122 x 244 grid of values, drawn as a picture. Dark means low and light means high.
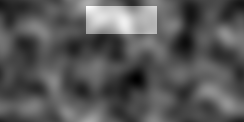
Ninth with the highest average: top middle. Odd patch: higher, in the top middle. Histogram: skewed, a long tail of high values. Roughest part: top middle.
